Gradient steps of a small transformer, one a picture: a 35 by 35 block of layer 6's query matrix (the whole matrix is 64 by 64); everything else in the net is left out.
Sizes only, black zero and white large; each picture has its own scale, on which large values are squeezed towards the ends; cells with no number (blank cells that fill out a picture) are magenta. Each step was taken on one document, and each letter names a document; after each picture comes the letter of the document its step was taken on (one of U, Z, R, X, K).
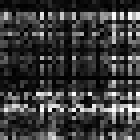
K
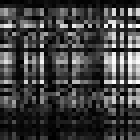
K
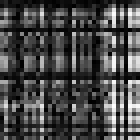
K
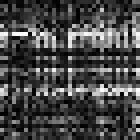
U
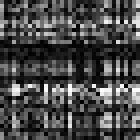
U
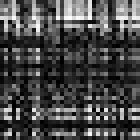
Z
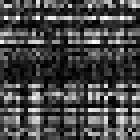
Z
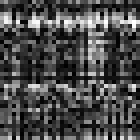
Z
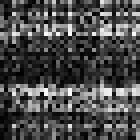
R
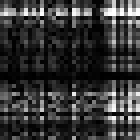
K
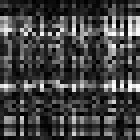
K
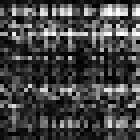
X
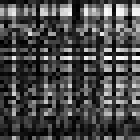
X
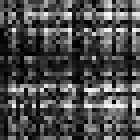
X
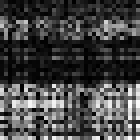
U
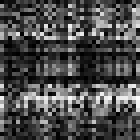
U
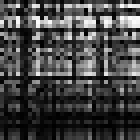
Z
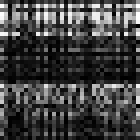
U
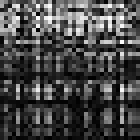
Z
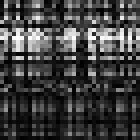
Z
